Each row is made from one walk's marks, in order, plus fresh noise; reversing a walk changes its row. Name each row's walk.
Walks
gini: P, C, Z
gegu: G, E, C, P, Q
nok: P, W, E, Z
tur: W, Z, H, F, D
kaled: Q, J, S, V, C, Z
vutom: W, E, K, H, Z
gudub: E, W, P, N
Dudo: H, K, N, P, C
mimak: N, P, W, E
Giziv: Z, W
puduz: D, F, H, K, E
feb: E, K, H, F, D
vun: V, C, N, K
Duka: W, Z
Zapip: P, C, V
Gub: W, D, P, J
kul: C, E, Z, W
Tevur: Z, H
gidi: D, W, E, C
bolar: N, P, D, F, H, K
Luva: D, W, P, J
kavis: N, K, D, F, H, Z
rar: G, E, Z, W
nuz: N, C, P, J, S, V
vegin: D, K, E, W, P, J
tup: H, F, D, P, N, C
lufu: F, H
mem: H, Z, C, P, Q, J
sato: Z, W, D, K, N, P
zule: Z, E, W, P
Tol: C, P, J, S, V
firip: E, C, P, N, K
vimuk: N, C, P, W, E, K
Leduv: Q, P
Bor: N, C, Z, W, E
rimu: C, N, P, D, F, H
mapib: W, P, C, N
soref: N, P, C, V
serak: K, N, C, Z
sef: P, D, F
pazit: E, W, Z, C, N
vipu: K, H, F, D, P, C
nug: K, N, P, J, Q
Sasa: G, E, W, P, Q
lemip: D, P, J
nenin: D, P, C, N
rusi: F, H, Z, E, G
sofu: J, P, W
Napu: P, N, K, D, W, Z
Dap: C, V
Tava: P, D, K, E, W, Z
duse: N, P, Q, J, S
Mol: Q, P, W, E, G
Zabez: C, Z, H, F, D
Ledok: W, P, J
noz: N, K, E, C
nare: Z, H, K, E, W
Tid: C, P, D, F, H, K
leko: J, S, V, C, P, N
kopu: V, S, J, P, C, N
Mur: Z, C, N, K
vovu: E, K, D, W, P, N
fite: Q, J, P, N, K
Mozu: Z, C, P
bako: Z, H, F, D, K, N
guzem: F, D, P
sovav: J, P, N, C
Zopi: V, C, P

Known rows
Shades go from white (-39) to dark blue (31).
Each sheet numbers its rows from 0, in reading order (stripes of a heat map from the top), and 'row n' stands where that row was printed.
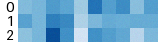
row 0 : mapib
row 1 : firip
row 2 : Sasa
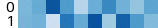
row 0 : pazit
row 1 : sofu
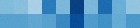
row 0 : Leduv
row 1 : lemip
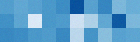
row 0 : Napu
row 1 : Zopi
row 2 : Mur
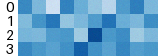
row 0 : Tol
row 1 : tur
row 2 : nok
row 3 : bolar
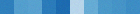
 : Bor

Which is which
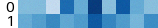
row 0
fite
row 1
Luva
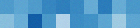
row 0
mimak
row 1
gudub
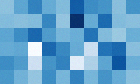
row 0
Gub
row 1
Mol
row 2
zule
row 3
leko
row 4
vun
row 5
gini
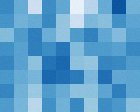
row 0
Dap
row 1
kul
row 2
Duka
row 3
noz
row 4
nuz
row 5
duse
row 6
Tid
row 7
Zapip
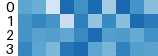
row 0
sovav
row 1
tup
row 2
nenin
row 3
soref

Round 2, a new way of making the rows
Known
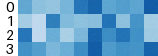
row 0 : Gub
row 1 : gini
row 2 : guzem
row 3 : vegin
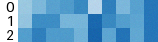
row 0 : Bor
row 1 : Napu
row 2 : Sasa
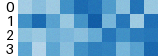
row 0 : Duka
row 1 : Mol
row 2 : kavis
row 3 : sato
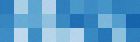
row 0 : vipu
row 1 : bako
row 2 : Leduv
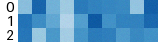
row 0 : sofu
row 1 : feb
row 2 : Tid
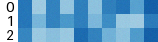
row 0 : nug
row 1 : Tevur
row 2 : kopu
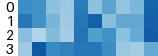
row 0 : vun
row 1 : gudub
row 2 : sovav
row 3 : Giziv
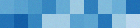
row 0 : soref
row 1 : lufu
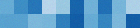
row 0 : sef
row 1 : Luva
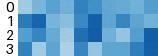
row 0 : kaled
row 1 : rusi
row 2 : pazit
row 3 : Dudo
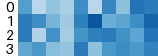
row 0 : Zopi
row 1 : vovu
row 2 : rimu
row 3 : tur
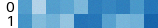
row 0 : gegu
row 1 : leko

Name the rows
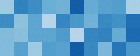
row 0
nok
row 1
tup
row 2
mimak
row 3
vutom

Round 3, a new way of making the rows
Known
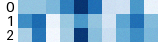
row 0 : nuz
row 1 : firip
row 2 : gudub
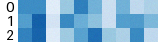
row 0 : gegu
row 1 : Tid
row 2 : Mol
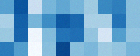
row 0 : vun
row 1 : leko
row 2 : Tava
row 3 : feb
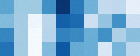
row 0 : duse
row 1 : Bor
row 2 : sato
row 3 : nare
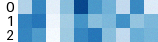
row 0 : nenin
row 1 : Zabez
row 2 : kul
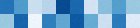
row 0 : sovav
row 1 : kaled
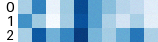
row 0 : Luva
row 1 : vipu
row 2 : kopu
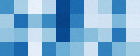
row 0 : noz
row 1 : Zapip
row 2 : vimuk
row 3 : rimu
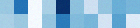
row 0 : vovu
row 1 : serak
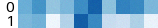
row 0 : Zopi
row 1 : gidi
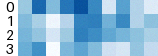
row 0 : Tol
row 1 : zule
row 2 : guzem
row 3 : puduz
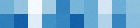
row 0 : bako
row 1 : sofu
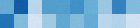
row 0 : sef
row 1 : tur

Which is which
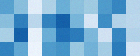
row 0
Mur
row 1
Dap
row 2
gini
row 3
bolar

